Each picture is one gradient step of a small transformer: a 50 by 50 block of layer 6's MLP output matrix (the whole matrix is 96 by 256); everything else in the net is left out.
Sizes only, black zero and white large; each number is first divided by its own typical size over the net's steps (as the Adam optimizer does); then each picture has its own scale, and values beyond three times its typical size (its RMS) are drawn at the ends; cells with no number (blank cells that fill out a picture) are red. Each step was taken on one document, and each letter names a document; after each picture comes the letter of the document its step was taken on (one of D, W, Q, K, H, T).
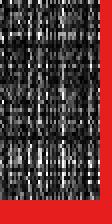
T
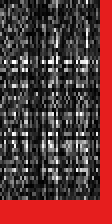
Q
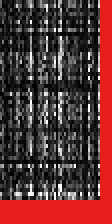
T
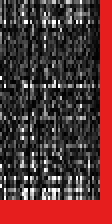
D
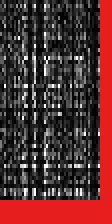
D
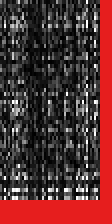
Q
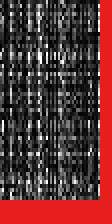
T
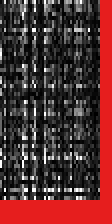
D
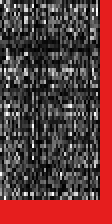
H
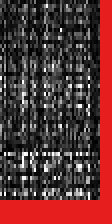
D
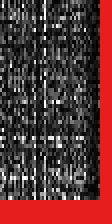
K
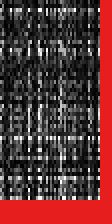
T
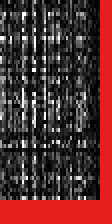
K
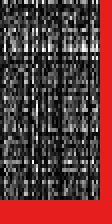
H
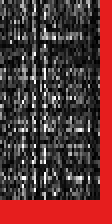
D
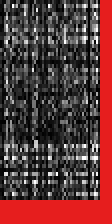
H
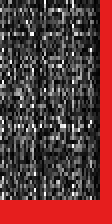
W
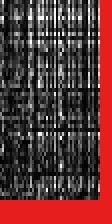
T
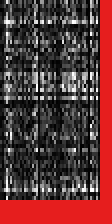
H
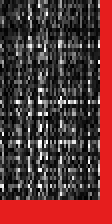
T
